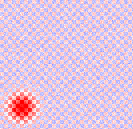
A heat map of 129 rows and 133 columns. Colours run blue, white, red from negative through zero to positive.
Overall the values sit about 50% of the way up the scale. One bump rises in the bottom left. No lone cell stands out from its neighbours. The bottom left is the ninth with the highest average. No row or column stands out.
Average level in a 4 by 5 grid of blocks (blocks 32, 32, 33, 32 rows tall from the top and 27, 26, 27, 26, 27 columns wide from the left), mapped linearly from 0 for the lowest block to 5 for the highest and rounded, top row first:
00000 | 00000 | 10000 | 52000
